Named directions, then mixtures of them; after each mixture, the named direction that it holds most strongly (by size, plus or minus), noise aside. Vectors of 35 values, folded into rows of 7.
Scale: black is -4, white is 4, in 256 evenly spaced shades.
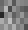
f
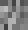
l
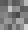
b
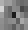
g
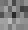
f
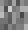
f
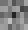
b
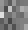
f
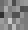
f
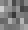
g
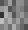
f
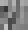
l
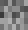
f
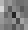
g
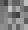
b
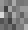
f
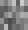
l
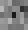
g
